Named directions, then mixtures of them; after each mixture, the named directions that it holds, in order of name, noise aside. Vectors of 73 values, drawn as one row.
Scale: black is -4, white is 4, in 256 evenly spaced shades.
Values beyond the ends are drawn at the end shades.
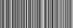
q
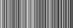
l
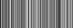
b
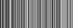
b, q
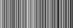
l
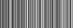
b, q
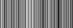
b, l, q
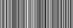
l, q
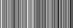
l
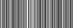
b, l, q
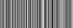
q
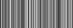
b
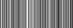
b, l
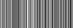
l, q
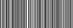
b, l, q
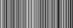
b, l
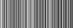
l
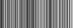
l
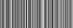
q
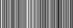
b, l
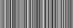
b, l, q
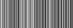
l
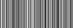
b, l, q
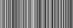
l, q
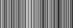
b, l, q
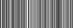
b, l, q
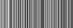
b, l, q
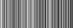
l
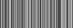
b
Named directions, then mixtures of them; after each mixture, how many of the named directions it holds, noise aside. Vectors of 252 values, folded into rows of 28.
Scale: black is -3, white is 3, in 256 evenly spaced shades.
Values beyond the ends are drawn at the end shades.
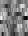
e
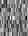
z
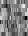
two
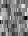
two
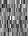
one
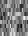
two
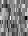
two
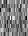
one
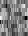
two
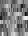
one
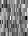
two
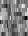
two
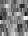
one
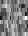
two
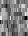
two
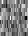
two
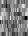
two
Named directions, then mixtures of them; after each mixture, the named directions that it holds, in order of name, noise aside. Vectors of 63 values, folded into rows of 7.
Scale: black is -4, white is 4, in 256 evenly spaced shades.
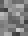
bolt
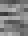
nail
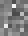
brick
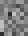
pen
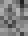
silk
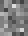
bolt, brick, silk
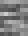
nail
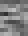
nail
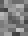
bolt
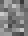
bolt, brick, silk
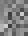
brick, pen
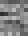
nail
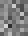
brick, pen, silk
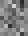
brick, silk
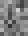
pen, silk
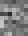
nail, pen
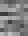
nail
